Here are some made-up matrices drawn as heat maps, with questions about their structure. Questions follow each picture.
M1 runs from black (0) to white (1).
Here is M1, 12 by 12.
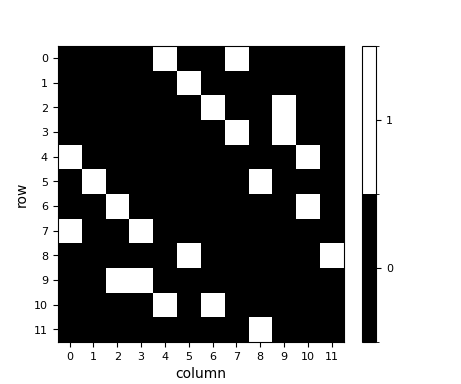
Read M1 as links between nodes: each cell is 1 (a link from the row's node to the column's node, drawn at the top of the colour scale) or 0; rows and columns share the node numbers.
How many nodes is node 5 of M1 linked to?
2
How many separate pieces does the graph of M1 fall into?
2
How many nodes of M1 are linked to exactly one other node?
2
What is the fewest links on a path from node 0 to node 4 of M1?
1
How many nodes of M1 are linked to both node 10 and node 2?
1
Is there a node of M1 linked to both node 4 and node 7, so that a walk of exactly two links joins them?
yes
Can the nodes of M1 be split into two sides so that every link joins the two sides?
yes
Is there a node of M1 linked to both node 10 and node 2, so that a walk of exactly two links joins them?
yes
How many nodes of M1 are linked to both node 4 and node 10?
0
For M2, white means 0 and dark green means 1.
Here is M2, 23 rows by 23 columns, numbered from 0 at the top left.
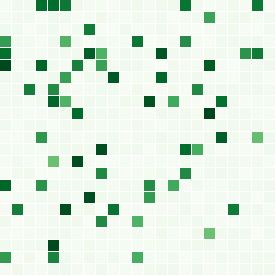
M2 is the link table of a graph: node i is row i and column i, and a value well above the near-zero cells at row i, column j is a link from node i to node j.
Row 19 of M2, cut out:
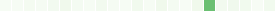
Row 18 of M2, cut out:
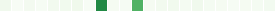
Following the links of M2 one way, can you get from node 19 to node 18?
yes
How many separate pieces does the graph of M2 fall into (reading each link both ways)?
3
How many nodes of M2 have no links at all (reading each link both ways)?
2
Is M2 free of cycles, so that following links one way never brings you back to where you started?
no
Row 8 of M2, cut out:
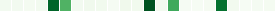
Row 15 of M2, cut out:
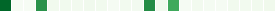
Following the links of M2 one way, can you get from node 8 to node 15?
yes
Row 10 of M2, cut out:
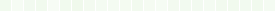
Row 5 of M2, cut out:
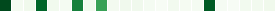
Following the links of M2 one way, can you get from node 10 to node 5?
no
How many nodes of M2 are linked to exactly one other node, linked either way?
4
